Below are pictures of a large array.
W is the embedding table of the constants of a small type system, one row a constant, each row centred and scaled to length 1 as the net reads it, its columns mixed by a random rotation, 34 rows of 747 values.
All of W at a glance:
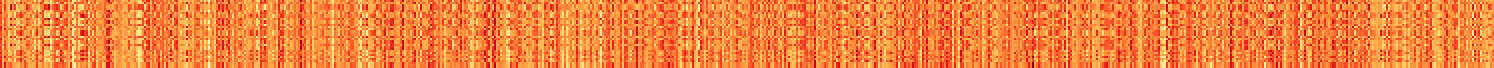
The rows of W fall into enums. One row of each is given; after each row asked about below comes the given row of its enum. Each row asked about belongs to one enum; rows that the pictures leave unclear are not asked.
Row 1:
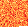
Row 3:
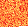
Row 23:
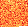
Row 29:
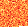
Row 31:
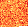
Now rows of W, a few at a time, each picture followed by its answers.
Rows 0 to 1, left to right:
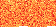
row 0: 23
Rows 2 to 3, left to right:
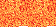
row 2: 3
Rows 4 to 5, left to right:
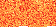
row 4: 3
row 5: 23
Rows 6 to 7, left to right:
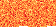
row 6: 1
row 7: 29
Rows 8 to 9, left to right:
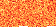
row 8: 29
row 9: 3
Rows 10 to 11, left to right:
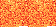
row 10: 23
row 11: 23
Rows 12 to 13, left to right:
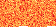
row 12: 3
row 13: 1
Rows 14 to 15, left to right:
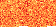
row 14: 31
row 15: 29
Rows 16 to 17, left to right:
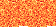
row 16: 29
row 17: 29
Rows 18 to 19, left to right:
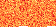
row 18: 3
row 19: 1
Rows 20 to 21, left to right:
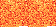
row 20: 23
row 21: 23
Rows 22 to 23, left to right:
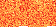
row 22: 3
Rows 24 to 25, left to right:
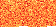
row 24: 23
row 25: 29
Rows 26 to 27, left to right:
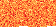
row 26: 1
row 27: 29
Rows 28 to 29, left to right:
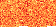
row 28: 31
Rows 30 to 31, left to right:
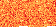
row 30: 1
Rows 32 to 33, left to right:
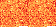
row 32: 31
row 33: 31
